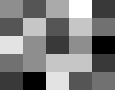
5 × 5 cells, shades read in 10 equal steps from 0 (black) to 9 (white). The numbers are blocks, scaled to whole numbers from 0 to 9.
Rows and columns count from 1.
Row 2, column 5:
4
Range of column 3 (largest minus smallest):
6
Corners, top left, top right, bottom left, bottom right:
5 2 2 4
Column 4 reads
9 7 5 7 3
